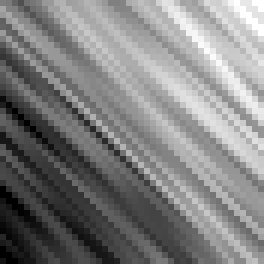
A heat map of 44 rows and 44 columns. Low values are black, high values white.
Ninth with the highest average: top right. Slope: up to the top right. Mirror symmetry: none. Grain: diagonal, down to the right. Ninth with the lowest average: bottom left.
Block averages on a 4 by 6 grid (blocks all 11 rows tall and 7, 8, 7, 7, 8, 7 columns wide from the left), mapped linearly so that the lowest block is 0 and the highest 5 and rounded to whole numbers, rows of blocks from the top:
2 3 4 4 5 5
1 2 3 4 4 4
1 1 2 3 4 4
0 1 1 1 3 3
